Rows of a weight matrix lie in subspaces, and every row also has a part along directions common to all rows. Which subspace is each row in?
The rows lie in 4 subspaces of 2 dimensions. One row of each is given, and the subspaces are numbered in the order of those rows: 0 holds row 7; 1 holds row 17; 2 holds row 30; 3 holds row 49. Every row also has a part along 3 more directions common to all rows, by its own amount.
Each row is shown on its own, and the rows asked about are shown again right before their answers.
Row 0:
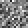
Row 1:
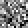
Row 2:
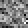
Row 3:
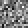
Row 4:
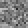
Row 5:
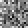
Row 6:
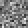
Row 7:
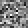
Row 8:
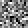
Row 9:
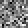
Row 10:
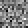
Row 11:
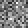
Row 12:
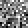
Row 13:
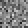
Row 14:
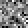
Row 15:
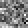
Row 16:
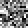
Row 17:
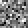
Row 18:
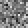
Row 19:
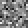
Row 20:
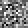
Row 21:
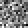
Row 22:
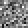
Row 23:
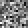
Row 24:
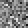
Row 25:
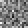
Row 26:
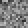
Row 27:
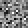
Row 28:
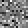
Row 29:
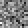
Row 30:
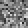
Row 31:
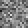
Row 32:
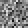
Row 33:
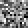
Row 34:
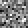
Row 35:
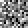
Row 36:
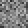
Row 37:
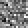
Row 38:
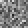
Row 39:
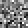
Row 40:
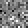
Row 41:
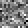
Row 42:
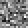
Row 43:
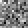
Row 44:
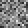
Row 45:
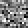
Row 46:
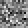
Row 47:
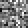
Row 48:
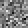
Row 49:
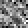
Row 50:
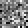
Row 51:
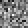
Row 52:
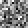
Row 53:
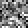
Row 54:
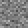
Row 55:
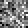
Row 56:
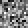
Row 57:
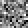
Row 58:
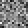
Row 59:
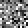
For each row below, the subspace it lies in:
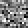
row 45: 2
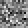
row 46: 2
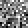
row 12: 3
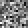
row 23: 0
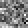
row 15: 3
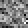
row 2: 3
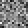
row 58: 2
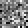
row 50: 3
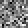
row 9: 0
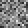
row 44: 2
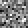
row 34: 1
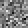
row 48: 0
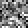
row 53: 3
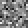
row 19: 3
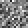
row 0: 1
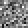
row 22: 0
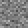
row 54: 2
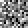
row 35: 1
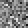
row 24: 2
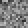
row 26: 1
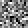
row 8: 0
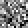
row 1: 3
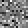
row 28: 2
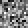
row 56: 1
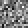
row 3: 0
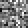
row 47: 3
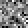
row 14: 3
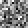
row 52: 1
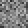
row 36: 2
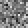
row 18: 2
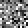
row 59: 3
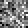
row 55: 0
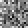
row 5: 1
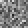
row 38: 1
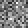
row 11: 0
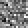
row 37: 2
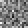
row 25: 1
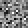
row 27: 0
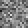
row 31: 2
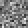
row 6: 0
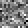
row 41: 3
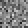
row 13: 1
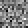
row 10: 1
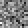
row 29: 0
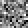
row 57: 3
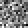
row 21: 0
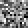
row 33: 2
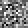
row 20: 0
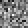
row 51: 1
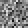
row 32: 0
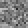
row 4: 3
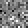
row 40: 3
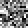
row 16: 3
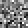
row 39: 2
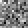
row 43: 1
